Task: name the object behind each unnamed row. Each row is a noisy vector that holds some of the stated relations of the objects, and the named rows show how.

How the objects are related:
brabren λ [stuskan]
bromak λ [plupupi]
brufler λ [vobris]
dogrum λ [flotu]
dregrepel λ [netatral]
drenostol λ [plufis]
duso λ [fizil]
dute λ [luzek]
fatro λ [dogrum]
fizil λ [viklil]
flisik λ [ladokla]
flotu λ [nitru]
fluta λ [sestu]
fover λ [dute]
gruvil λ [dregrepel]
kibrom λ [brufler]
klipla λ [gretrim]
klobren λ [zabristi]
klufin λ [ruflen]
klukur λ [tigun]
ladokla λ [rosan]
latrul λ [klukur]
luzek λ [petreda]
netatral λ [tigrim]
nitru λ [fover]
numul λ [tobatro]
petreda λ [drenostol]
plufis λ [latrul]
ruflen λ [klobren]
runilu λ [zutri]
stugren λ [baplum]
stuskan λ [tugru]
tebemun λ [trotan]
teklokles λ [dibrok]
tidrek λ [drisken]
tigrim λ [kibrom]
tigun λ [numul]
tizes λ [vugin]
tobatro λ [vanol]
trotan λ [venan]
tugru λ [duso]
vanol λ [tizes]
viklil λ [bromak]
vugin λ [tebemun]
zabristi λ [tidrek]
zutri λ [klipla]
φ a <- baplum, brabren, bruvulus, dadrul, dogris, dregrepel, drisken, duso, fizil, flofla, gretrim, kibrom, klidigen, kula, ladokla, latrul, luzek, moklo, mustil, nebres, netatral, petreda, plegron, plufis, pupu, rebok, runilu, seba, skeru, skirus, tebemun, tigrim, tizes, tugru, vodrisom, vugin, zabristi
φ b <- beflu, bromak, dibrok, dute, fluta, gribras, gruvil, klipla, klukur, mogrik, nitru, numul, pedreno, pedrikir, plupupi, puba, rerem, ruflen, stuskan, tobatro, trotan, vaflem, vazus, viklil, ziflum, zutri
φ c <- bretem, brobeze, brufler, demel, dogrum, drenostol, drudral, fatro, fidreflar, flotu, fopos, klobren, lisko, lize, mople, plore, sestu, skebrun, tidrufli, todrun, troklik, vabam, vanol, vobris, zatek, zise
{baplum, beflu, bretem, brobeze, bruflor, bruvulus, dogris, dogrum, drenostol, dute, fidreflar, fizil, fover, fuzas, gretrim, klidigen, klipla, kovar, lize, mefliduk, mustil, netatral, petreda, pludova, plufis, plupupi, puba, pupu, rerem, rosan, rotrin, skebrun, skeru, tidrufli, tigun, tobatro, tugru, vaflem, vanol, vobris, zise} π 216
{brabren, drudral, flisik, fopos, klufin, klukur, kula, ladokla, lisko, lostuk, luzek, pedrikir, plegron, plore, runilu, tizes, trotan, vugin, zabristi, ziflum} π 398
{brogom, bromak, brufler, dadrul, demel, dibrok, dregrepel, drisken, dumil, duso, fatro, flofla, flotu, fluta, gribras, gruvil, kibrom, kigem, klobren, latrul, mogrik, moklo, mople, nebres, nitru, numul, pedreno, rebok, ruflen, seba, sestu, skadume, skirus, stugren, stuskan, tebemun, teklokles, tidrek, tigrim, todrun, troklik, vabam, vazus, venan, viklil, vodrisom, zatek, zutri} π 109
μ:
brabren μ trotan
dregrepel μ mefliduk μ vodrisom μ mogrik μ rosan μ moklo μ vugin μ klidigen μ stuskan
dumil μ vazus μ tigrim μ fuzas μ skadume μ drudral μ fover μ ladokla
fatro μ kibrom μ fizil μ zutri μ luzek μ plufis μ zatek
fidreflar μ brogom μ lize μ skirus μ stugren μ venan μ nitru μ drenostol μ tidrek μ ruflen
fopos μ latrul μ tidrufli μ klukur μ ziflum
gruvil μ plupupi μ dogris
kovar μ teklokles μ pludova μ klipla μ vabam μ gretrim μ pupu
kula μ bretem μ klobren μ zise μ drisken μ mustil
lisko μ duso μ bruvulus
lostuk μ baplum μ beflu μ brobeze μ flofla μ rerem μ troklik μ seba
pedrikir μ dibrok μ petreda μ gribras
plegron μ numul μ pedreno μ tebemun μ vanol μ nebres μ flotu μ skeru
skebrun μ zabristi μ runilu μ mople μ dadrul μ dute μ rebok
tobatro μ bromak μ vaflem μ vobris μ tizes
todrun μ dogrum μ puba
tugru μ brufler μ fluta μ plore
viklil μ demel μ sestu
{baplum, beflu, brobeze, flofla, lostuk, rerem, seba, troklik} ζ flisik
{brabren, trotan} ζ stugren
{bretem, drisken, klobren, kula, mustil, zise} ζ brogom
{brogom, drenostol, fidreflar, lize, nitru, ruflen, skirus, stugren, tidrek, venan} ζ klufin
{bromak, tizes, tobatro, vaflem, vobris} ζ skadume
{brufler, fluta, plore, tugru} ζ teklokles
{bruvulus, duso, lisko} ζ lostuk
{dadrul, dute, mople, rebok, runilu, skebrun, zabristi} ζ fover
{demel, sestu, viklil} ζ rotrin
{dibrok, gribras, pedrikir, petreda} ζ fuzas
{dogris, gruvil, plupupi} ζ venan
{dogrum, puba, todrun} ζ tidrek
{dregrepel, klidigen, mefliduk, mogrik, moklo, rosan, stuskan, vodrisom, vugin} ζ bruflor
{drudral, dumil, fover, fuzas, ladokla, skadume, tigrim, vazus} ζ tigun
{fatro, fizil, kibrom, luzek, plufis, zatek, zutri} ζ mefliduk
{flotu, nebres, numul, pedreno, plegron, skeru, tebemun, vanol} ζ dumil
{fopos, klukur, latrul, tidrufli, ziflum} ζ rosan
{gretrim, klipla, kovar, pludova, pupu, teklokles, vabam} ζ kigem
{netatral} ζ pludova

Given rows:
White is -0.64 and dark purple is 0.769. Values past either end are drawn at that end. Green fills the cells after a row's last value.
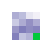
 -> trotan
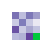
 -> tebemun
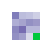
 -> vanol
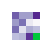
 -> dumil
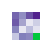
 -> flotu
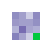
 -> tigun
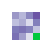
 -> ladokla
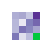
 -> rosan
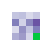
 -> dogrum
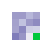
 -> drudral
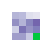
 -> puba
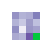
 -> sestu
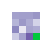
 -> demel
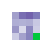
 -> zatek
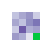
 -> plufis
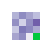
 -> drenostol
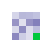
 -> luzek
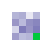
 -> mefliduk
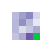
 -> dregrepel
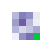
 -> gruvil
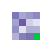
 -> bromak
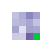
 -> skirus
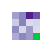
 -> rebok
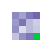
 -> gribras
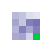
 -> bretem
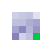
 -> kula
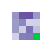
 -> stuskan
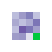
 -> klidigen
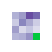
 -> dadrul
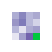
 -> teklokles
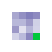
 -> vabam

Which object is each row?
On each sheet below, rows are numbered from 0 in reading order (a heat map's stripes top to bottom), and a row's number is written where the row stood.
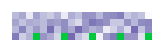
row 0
lostuk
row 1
tugru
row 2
gretrim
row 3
fatro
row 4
netatral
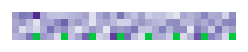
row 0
skadume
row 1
klipla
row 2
kibrom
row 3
brogom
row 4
tizes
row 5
fidreflar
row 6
klobren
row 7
fuzas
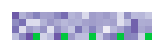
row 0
pedreno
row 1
zutri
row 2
kovar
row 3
brufler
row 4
tobatro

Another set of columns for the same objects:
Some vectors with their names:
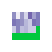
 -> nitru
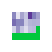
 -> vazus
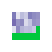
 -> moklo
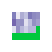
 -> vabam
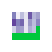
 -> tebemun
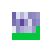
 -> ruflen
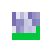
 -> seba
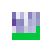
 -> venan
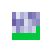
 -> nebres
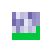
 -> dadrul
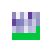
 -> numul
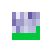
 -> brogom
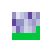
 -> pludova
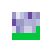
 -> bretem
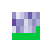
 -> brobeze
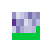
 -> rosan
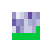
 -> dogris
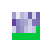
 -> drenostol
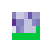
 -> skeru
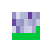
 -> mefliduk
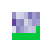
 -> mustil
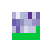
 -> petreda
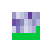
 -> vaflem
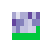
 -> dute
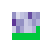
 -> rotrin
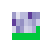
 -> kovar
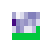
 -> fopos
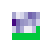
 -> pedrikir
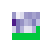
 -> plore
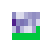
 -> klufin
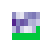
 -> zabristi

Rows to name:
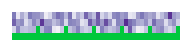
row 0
stugren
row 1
brabren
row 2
stuskan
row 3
tidrek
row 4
runilu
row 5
plupupi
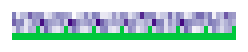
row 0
mople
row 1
flisik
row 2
klukur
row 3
vugin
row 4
skebrun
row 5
vanol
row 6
plegron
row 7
sestu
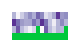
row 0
luzek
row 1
vobris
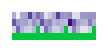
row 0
dogrum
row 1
baplum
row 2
drudral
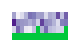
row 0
kula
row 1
fover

